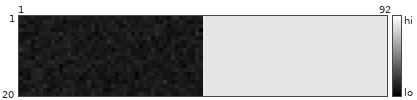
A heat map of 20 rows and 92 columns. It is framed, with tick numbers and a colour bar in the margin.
It is made of 1 by 2 panels. Panel 1,1: very low, fine-grained, faint in contrast. Panel 1,2: very high, flat.
